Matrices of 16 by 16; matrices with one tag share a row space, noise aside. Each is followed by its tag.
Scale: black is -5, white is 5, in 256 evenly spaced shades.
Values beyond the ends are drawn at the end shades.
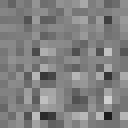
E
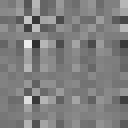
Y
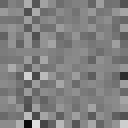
Y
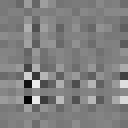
Y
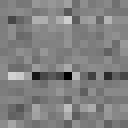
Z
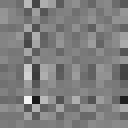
Y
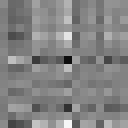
Z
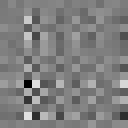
Y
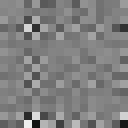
Y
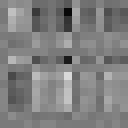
Z
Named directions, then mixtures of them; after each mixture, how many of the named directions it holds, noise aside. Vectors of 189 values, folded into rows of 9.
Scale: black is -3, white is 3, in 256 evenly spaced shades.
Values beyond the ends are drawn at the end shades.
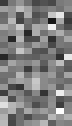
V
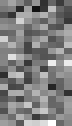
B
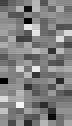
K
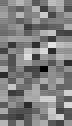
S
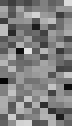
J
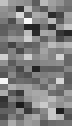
three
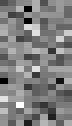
one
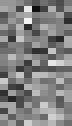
three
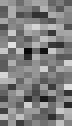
two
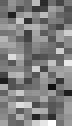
two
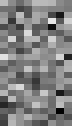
one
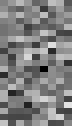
one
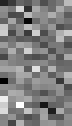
three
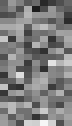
two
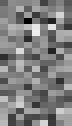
three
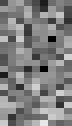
three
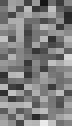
two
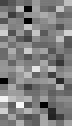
two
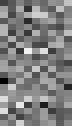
three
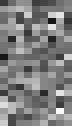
one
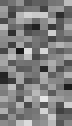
three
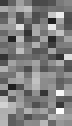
one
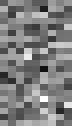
three
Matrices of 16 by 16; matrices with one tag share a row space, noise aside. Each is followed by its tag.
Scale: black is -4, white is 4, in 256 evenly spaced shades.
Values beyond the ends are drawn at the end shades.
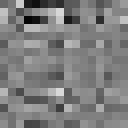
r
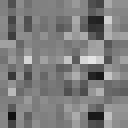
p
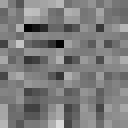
r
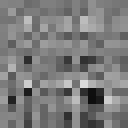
p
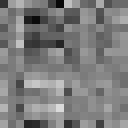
r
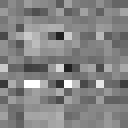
r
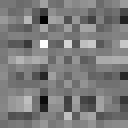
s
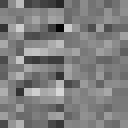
r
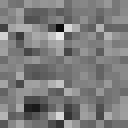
r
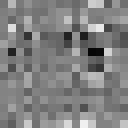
p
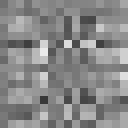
s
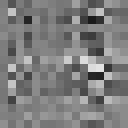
p
